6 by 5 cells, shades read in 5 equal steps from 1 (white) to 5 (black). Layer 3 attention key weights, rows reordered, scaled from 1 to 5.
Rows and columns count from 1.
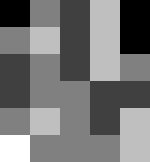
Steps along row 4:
down same up same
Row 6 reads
1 3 3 3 2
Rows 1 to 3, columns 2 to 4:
3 4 2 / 2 4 2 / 3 4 2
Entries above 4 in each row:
2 1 0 0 0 0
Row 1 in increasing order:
2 3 4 5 5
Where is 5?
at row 1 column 1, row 1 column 5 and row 2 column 5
